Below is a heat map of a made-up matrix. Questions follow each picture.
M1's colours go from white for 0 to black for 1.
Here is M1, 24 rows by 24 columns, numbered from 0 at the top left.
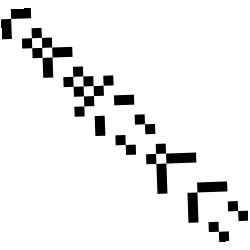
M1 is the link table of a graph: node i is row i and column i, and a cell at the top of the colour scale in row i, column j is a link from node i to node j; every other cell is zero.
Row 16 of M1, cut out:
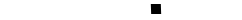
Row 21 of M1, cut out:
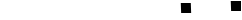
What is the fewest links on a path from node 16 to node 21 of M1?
3
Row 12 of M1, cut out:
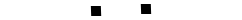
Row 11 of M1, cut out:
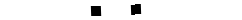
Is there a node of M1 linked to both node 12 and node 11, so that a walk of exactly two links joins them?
yes
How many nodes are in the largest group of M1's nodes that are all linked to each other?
2
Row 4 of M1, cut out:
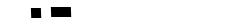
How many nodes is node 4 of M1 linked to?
3
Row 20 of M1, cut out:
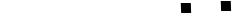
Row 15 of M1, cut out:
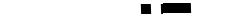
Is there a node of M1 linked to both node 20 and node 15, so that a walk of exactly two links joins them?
yes
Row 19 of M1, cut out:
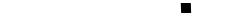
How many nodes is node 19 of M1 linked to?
1
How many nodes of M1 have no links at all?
0
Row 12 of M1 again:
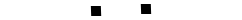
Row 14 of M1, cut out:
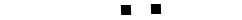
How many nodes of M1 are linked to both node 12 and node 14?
0
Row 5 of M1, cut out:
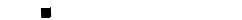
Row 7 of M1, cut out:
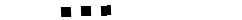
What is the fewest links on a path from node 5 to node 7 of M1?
3
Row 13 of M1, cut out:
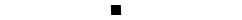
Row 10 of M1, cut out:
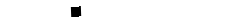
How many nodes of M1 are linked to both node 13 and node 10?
0
